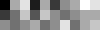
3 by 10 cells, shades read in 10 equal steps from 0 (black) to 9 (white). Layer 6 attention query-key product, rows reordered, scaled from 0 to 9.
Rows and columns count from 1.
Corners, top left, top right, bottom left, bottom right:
0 8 5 7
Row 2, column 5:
7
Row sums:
51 49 54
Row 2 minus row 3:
-3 0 2 -3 3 0 -4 1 0 -1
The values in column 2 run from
4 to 6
